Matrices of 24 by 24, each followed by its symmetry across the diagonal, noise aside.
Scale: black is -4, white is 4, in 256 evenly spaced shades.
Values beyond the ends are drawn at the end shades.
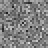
symmetric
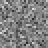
neither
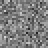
neither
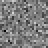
neither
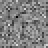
symmetric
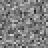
antisymmetric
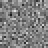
antisymmetric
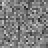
neither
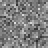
symmetric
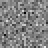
neither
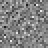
symmetric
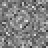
symmetric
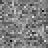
neither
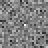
symmetric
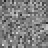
neither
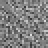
antisymmetric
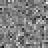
antisymmetric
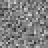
antisymmetric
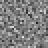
antisymmetric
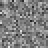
antisymmetric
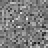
symmetric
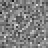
symmetric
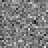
neither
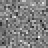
antisymmetric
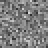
neither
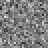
antisymmetric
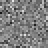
antisymmetric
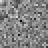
symmetric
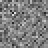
symmetric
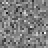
neither
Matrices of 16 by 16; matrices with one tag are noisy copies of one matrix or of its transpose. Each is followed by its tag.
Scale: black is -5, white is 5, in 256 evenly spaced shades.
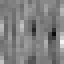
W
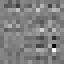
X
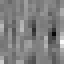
W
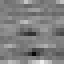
W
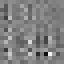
X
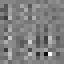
X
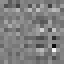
X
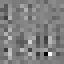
X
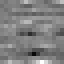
W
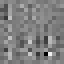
X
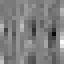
W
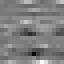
W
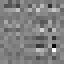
X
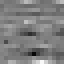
W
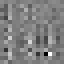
X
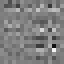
X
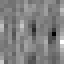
W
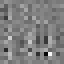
X
